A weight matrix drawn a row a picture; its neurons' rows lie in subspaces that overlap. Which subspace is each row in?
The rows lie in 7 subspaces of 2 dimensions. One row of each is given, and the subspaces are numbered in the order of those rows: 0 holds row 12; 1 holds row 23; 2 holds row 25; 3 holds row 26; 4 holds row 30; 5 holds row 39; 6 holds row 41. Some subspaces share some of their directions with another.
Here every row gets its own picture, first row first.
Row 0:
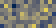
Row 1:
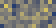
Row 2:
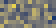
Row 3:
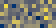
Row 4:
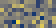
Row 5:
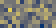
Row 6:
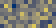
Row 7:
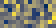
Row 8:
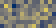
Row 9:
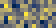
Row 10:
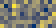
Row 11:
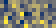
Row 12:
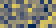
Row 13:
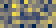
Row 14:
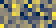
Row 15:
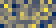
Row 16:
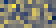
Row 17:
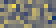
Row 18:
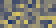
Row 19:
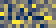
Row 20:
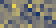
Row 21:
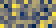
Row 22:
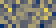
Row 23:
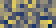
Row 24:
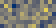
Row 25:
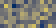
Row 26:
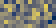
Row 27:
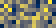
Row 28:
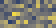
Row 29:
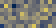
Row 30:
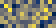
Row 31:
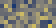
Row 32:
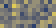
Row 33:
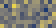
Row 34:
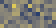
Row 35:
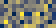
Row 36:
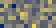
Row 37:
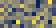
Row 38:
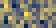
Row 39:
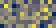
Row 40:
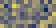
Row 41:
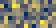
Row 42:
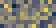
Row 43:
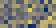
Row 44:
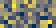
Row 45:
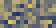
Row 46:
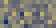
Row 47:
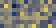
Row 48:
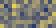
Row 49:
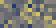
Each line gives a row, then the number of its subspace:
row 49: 0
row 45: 1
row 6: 1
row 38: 6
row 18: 1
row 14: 0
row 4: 2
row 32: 4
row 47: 4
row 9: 6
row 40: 0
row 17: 3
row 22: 4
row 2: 3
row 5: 4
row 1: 2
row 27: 2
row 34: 0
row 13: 4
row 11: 6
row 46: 6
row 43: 0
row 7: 3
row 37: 2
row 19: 5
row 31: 1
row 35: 6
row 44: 1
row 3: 5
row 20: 0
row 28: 1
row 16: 3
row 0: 3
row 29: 3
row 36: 3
